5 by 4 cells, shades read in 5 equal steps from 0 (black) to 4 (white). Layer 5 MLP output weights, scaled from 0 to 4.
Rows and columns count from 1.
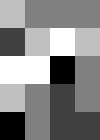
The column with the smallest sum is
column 3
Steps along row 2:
up up down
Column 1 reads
3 1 4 3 0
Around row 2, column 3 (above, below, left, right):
2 0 3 3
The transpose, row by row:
3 1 4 3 0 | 2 3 4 2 2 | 2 4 0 1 1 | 2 3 2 2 1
